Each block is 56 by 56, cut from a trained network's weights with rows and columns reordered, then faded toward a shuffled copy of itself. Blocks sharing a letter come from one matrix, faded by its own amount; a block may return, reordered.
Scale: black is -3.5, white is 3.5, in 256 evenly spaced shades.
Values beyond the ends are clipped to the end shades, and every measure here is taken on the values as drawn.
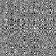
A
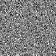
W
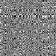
A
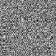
W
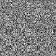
W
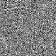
W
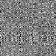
A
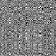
A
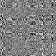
A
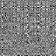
A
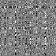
A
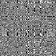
A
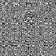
A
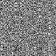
W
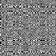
A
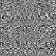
A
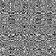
A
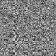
W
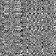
A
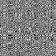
A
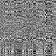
A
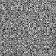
W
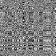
A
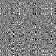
A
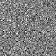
W
